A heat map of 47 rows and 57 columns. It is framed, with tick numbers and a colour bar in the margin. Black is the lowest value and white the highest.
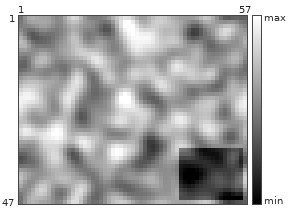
No regular stripes run through it. The halves do not mirror each other. Values change most from cell to cell in the bottom right. In the bottom right lies a patch that is lower than the rest. The ninth with the lowest average is the bottom right. The field is mottled with small blotches. Overall the values sit about 60% of the way up the scale.
